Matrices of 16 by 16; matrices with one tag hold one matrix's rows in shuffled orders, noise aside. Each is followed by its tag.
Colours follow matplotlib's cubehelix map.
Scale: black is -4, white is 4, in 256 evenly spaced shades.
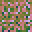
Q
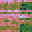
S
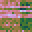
S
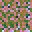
Q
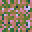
Q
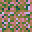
Q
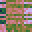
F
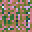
Q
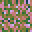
Q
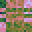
F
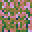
Q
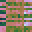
F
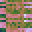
F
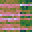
S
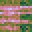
S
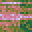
S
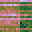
S
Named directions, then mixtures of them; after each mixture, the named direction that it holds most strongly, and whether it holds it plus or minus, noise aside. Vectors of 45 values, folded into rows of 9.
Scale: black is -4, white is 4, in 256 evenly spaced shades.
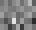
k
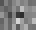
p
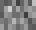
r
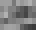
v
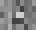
p, minus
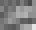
v, minus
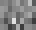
k, plus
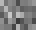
p, minus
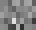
k, plus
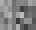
p, minus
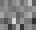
k, plus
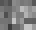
v, minus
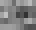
v, plus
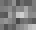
v, minus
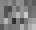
r, minus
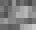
v, minus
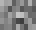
p, minus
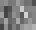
r, minus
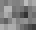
v, plus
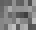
r, plus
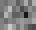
r, plus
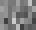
k, plus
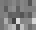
k, minus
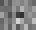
p, plus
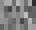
r, minus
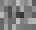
p, plus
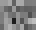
k, minus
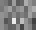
k, plus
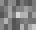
v, minus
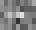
p, minus
